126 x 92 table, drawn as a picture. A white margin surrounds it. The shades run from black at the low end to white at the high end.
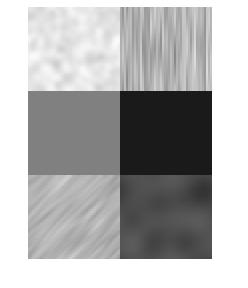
The table splits into 3 rows of 2 panels. Panel 1,1: very high, blotchy, faint in contrast. Panel 1,2: high, streaked downward. Panel 2,1: middling, flat. Panel 2,2: very low, flat. Panel 3,1: high, slanting up to the right, faint in contrast. Panel 3,2: low, smooth, faint in contrast.
